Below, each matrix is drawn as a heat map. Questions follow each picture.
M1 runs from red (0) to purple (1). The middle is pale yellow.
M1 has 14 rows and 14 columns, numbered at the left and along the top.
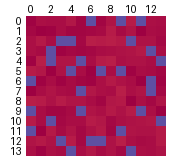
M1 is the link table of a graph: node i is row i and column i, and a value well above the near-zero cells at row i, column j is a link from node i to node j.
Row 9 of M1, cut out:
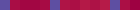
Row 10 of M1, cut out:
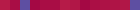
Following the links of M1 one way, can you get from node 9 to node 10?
yes
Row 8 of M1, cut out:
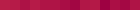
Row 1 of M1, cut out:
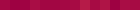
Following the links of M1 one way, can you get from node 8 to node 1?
no
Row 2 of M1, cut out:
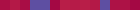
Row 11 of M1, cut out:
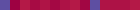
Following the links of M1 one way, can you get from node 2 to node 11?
yes
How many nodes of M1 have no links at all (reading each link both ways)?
2
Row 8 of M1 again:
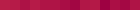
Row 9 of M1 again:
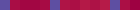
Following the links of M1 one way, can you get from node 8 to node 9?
no
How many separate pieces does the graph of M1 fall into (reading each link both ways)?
3
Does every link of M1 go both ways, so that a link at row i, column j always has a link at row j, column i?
yes
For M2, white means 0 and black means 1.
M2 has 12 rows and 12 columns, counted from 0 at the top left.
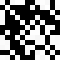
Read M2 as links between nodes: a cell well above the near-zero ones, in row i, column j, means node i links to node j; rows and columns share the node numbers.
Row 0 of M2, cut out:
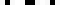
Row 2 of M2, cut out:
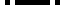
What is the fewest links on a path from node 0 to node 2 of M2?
2
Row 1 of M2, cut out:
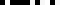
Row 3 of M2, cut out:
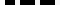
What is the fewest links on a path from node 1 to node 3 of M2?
1
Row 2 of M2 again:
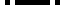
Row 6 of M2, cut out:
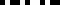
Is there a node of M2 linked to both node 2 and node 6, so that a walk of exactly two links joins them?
yes
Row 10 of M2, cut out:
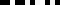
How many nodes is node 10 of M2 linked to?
7
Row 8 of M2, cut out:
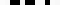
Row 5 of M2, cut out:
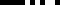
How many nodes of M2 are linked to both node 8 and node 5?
3
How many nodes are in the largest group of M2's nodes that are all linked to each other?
5
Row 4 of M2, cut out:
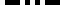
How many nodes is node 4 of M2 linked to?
8
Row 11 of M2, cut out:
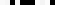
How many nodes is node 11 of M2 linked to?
5
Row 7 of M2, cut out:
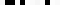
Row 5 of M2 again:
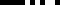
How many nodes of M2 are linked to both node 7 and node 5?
3
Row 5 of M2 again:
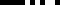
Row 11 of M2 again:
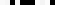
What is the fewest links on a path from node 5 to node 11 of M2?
1
